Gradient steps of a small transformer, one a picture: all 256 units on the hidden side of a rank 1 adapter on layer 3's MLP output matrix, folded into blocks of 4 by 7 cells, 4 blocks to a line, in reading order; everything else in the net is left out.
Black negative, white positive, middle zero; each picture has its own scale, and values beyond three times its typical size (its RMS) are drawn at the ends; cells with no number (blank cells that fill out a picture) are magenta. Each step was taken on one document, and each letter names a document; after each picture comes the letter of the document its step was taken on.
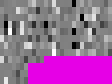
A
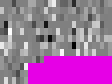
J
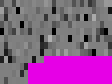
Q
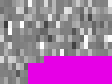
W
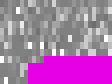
W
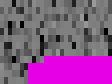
Q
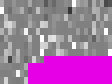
Q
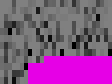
J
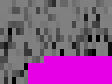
J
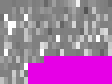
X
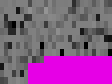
X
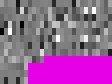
W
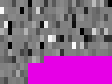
Q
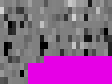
Q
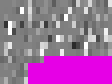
X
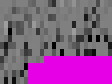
J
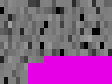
A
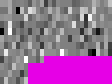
A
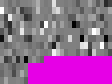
A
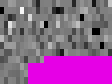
A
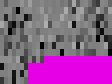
X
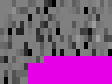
J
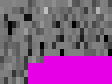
X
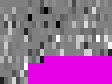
X
